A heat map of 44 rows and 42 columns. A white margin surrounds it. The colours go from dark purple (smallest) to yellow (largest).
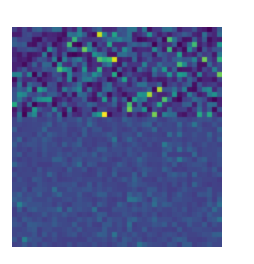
A horizontal seam about 40% of the way down splits the table, and the bottom part is calmer. Most values sit low, with a long tail of high ones. On average the colour sits 20% of the way up the scale. The halves do not mirror each other.
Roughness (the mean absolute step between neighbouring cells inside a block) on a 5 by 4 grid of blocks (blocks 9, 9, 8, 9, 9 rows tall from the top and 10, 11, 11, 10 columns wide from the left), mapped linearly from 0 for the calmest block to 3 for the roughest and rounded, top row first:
1322
2232
0000
0000
0000
